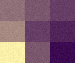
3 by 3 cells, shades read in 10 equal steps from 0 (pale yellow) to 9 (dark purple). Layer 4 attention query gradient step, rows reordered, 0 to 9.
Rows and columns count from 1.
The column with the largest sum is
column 3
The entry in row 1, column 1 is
5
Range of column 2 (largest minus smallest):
1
